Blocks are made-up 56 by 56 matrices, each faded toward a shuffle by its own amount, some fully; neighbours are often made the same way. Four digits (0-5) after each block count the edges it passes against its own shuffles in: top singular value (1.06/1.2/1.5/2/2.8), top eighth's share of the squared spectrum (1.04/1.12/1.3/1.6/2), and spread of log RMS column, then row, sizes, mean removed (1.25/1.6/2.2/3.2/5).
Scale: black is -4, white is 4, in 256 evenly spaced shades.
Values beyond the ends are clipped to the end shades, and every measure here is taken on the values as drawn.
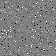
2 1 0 0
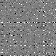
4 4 1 2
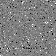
2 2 0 0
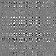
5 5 3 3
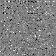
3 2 0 1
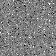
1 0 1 0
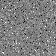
0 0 0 0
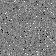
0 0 0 0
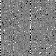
4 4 2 0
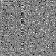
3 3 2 1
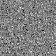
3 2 0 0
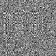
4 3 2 1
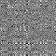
4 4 2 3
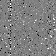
3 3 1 0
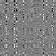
4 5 3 2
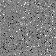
2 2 1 0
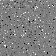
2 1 0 1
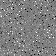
0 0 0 0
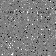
2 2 0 0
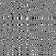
4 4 2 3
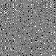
4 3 2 1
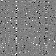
4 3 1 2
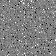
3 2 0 0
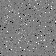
0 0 0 0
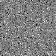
3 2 1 0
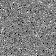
0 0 0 0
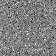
0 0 0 0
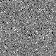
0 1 0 0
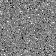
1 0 0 0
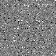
1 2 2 2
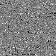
1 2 0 2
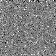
1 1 0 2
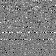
2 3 0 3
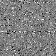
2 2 0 2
